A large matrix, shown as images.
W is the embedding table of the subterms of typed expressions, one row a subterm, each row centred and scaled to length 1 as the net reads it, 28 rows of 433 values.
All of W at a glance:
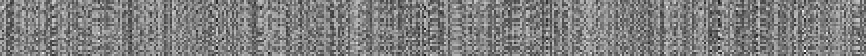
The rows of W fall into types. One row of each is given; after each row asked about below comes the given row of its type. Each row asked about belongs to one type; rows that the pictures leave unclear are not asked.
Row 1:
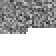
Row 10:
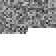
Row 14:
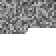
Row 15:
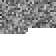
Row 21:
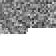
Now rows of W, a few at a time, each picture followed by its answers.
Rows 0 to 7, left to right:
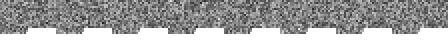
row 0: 10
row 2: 14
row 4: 10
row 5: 21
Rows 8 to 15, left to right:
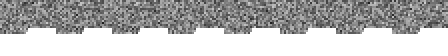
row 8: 14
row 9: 10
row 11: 14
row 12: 1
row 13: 14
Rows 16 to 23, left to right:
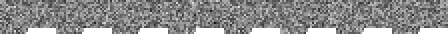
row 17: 21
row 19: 1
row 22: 14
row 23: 10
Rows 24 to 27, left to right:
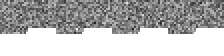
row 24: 10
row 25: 21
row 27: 14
